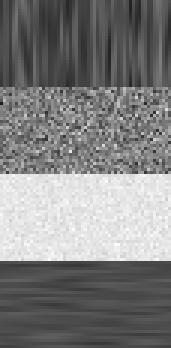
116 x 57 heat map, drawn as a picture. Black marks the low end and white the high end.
It is made of 4 by 1 panels. Panel 1,1: low, streaked downward. Panel 2,1: middling, fine-grained, strong in contrast. Panel 3,1: very high, fine-grained, faint in contrast. Panel 4,1: low, streaked across, faint in contrast.
